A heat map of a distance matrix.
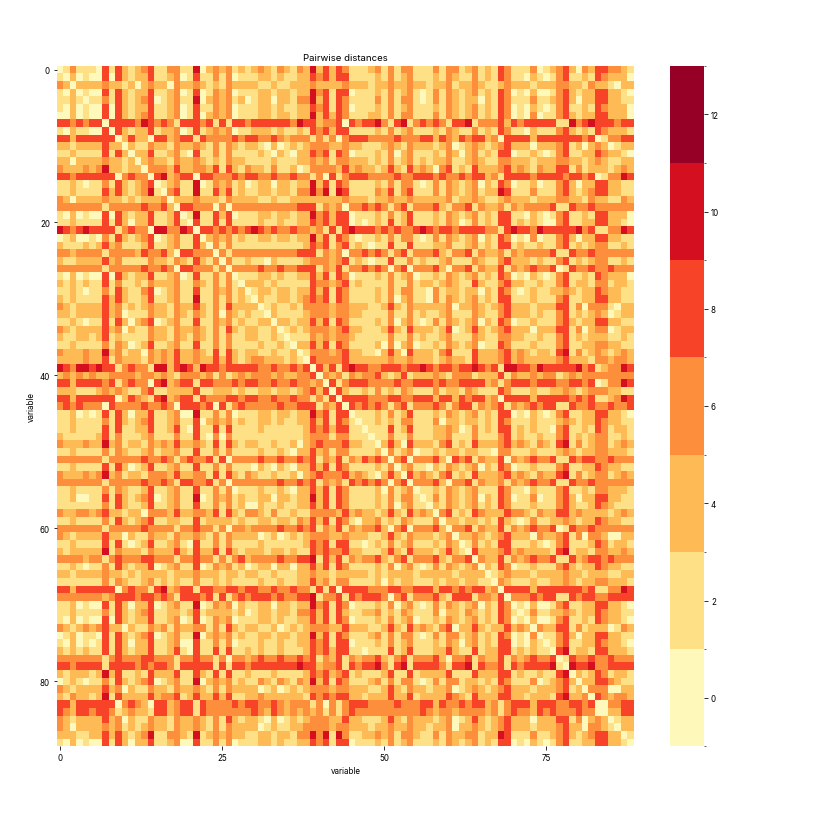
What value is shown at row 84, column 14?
2
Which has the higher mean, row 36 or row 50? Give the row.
36
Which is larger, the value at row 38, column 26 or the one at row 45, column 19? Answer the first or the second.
the first
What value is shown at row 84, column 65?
6
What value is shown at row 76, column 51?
8
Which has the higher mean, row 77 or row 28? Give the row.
77
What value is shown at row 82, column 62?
4
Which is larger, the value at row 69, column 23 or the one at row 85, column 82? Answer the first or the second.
the first
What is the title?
Pairwise distances
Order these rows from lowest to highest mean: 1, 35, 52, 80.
35, 52, 1, 80
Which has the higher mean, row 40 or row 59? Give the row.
40
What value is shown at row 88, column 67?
2
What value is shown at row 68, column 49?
6
